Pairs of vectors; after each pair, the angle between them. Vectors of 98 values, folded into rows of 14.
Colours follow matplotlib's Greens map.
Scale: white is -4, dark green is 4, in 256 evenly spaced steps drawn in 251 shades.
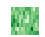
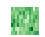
nearly parallel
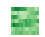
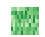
partly opposed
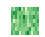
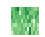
orthogonal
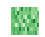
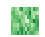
partly aligned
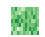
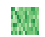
orthogonal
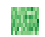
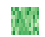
partly opposed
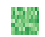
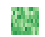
partly aligned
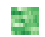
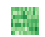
partly opposed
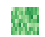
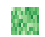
nearly parallel
